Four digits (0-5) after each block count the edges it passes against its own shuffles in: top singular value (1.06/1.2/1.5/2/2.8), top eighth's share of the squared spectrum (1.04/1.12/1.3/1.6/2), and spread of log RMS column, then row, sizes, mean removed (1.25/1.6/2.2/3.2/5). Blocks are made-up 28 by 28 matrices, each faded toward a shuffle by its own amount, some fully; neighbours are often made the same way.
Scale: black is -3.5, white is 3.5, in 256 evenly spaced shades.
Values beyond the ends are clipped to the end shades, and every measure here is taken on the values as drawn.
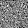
0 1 0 0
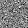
0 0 0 0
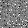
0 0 0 0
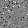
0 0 0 0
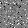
0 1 1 0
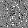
2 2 1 0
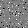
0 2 1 0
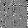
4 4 2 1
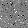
0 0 0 0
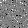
2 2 0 0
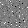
2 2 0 0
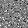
1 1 0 0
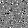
1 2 0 1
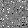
2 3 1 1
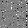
3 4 1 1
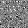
2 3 0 1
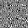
3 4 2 2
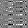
4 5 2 3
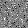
2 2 0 0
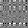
4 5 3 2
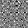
3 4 1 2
